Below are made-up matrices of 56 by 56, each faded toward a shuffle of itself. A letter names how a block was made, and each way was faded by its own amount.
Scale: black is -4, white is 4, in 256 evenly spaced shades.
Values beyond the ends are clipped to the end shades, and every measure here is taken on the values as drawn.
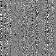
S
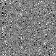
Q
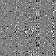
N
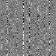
S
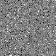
Q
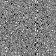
Q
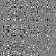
N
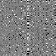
N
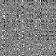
N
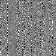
S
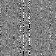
S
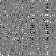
N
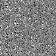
Q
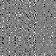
N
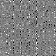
N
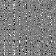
N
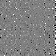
N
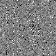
Q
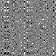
N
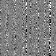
S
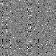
N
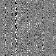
S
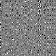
N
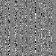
S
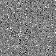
Q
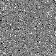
Q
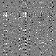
N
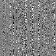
S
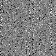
Q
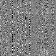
S
